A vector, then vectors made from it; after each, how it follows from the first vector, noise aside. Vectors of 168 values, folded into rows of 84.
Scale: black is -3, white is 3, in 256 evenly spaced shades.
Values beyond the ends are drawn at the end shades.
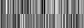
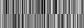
sign-scrambled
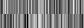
wrapped around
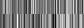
wrapped around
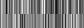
negated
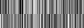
wrapped around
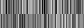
sign-scrambled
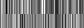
negated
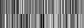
wrapped around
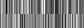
negated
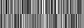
sign-scrambled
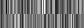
sign-scrambled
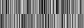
sign-scrambled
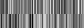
wrapped around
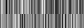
negated
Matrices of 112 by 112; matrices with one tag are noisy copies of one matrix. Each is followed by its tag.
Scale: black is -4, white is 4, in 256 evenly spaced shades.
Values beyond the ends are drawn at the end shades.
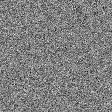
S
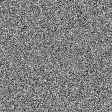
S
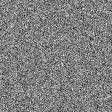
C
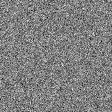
C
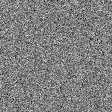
C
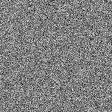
C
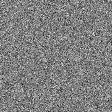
C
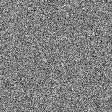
C
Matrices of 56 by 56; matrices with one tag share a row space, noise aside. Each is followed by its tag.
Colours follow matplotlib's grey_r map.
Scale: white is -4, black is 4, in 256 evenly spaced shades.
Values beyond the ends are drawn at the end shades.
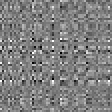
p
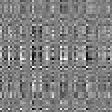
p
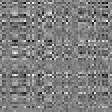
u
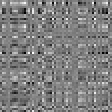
u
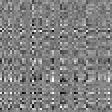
p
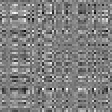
u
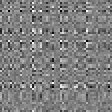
p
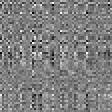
p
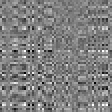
u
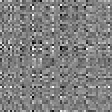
p
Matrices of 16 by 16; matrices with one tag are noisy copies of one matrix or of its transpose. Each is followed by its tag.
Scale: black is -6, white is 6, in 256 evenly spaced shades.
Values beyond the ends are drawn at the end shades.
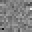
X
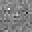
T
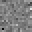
X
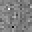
T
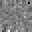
X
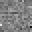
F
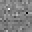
T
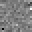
X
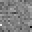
F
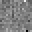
F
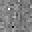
T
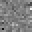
X
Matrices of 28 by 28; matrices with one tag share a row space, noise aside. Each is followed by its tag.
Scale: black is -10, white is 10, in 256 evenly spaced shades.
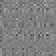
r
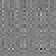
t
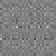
r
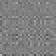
r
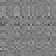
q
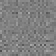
r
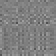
r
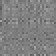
r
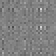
t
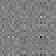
t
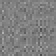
t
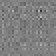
t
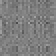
r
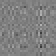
t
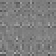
q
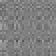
q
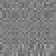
r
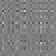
t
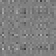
t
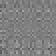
q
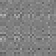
q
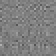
r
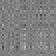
t
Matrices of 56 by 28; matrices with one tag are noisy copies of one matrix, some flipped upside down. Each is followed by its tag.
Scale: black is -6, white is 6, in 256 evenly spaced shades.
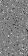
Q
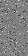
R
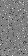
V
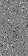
Q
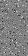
R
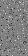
V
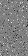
Q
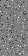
V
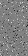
Q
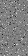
R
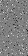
Q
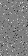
Q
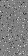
V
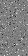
R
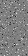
R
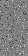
V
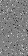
Q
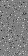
V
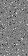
R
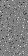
V
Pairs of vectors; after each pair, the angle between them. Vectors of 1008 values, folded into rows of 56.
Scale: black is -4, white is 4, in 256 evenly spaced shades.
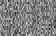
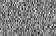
orthogonal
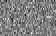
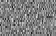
nearly opposite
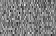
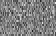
partly aligned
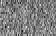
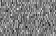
partly opposed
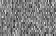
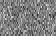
orthogonal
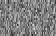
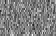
nearly opposite
